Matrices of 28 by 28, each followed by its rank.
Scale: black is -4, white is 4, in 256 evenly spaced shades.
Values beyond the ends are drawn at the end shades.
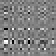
two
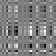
one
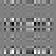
one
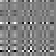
one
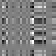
one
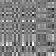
two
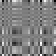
one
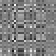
two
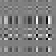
one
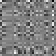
two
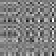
two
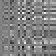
two
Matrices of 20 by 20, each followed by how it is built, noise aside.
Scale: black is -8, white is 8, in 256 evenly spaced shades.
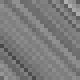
Toeplitz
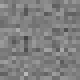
low rank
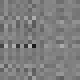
low rank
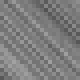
Toeplitz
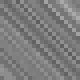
Toeplitz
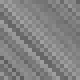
Toeplitz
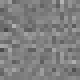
low rank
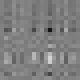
low rank
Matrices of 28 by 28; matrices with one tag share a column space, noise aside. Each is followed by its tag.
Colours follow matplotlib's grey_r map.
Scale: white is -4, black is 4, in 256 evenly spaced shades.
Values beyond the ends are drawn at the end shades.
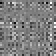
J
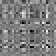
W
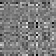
J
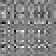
W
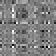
W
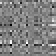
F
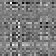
J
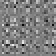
F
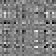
W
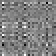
J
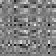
F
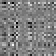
J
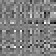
W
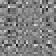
F
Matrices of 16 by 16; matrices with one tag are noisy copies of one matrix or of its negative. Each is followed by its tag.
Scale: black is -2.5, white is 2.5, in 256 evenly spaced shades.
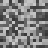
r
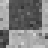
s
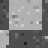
s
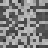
r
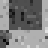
s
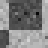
s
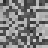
r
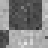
s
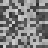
r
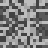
r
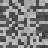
r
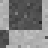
s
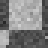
s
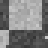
s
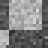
s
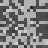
r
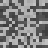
r
